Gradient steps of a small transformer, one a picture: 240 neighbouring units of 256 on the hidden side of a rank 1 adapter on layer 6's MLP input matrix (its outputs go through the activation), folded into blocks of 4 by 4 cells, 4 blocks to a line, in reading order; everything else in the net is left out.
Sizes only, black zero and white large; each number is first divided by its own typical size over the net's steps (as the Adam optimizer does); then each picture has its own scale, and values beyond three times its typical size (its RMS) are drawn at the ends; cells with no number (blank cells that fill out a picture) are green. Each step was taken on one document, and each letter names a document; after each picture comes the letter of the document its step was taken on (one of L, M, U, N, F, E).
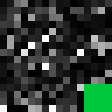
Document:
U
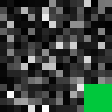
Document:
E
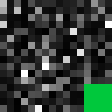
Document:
U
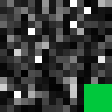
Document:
E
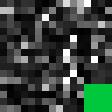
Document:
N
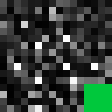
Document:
E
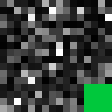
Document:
E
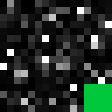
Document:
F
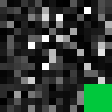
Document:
U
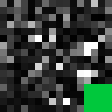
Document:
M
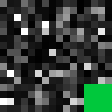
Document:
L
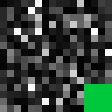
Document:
N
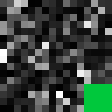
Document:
M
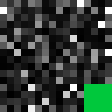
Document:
N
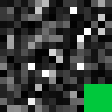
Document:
L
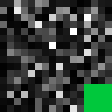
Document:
M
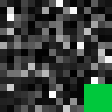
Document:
L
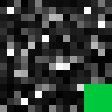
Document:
U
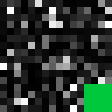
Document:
F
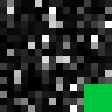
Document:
F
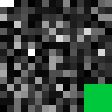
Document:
L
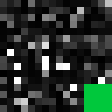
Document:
F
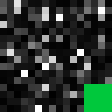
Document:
U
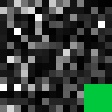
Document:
N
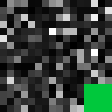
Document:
M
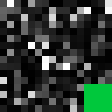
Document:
F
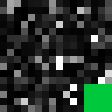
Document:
F
